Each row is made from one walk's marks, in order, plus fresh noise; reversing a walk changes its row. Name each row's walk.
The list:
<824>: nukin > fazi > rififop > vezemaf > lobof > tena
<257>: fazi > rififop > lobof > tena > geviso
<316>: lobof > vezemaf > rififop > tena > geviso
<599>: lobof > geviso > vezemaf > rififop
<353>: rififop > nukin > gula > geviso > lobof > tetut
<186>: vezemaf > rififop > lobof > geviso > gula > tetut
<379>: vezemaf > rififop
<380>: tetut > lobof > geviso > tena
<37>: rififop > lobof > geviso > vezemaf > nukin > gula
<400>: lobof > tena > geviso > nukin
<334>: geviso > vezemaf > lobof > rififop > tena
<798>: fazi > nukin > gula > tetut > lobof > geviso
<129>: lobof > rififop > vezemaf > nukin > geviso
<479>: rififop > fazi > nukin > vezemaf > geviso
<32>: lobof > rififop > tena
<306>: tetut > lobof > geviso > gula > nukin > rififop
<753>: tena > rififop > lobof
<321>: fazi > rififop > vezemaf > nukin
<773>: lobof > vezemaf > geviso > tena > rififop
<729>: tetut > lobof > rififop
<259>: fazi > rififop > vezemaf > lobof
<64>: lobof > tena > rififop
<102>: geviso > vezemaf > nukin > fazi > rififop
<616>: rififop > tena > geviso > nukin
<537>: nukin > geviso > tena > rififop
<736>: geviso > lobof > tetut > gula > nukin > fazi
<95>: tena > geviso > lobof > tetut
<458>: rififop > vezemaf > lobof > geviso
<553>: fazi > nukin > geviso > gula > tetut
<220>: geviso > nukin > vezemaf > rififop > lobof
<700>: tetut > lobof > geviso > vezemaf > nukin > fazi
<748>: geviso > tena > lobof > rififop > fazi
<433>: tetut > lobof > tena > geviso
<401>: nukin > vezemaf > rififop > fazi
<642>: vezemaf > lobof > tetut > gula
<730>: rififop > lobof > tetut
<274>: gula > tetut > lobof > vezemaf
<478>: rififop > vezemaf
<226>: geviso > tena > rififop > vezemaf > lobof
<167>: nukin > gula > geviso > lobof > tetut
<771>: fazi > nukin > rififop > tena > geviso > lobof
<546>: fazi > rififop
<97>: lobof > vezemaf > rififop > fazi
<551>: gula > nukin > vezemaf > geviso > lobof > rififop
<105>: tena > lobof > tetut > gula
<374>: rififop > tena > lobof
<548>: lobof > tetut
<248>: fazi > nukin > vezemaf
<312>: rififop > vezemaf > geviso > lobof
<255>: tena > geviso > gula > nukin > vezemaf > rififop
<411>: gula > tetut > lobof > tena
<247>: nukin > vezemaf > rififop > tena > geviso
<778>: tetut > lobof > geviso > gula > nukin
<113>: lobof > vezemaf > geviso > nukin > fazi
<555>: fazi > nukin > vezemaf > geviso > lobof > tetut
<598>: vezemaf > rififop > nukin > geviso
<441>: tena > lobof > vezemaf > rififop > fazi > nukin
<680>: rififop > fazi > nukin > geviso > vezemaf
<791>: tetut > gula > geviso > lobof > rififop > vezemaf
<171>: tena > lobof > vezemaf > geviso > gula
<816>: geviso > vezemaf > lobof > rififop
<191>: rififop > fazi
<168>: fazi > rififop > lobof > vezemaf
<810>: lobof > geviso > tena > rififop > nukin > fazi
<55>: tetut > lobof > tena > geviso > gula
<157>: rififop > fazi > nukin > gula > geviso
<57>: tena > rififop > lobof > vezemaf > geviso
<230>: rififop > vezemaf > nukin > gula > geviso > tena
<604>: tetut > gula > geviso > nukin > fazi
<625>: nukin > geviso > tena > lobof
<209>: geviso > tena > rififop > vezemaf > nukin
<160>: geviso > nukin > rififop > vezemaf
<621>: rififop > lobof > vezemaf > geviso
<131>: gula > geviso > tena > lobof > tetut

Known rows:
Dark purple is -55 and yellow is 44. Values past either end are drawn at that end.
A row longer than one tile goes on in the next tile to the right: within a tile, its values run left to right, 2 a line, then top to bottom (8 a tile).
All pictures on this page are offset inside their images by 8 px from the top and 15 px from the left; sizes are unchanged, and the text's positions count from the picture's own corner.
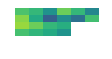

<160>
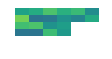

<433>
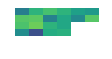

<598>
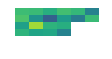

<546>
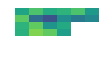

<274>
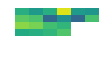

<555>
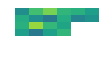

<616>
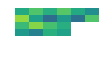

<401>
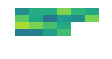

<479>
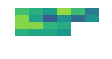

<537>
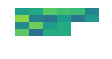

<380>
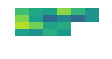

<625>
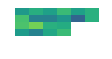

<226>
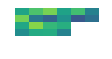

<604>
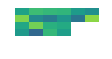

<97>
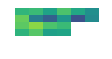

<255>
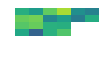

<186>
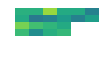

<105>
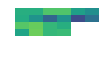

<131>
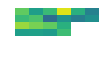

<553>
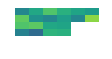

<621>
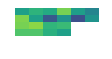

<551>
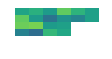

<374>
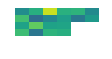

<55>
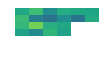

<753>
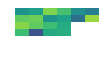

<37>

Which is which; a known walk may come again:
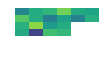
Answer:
<312>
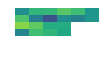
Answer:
<798>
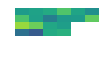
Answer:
<257>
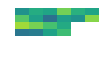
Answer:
<479>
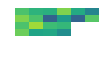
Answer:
<102>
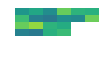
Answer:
<259>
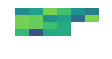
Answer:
<37>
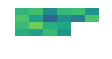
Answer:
<478>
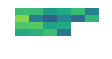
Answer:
<791>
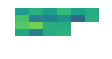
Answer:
<226>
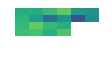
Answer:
<95>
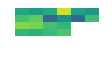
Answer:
<555>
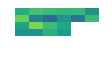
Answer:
<191>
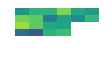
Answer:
<247>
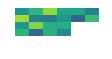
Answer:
<700>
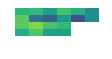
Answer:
<255>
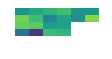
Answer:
<316>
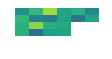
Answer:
<400>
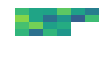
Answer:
<773>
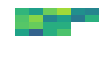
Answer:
<186>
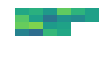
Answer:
<374>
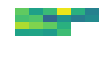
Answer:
<553>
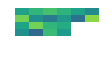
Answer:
<97>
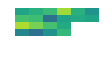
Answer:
<157>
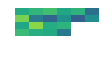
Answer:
<306>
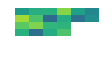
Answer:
<230>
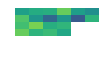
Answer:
<816>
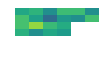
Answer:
<248>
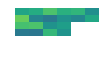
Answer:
<433>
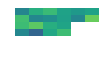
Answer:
<57>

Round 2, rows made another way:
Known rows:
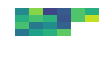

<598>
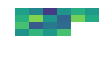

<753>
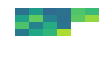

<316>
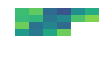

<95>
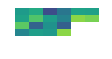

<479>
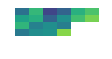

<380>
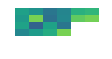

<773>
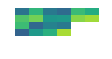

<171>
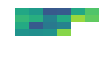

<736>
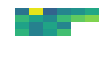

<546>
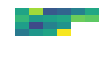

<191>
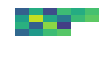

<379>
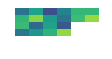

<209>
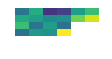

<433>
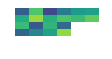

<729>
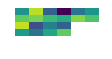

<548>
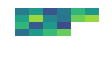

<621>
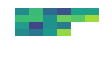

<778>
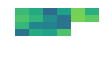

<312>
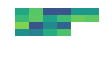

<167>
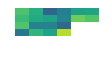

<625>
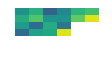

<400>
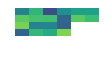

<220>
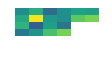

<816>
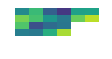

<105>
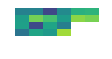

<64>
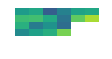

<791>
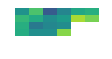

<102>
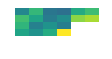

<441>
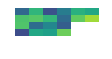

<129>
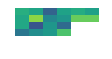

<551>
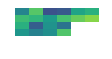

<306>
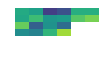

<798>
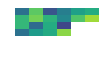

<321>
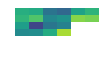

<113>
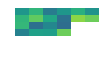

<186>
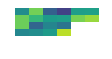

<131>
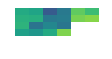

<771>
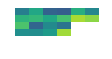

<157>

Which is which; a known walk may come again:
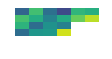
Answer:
<55>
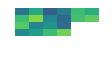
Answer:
<226>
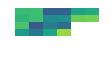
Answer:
<555>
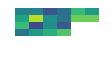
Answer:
<57>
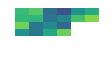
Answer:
<95>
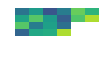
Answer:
<247>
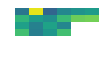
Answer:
<546>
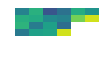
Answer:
<257>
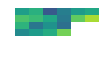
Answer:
<791>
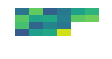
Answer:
<401>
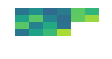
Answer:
<316>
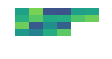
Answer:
<353>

